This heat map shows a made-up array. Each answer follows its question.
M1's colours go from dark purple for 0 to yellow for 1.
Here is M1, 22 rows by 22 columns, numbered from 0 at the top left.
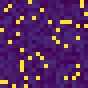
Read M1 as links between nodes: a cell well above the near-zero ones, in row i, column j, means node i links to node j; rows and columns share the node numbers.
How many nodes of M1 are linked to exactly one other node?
8
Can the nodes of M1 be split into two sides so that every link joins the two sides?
no
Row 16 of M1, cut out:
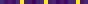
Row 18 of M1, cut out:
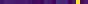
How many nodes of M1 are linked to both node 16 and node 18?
1
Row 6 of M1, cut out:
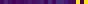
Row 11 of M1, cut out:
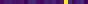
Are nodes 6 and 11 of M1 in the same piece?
yes
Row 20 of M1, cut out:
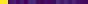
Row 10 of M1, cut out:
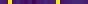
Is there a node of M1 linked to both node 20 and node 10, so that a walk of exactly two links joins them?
no
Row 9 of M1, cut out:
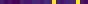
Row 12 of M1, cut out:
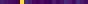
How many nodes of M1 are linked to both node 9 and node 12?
0
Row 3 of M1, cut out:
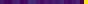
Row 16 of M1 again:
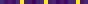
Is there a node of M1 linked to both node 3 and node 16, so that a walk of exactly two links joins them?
no
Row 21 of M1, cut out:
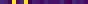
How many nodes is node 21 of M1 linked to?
2
